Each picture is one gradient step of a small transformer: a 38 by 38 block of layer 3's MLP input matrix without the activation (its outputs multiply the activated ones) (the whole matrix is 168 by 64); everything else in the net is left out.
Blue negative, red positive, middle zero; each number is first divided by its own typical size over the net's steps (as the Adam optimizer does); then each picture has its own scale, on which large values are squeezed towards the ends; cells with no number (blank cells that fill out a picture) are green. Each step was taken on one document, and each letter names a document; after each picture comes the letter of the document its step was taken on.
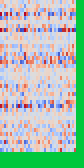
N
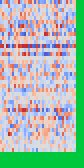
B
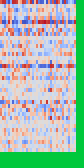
B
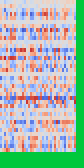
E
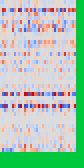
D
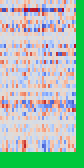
D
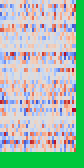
N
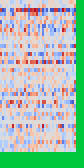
D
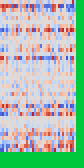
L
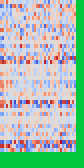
N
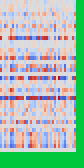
E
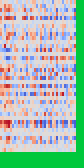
E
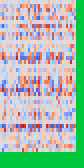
L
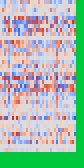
B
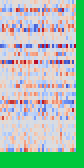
D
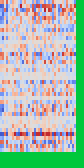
L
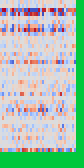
D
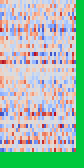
N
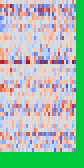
N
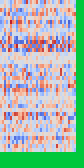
B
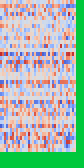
L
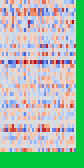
D
